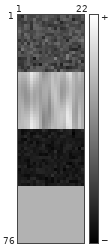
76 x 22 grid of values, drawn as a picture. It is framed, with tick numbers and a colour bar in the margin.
It is made of 4 by 1 panels. Panel 1,1: low, fine-grained. Panel 2,1: high, streaked downward. Panel 3,1: very low, fine-grained, faint in contrast. Panel 4,1: high, flat.
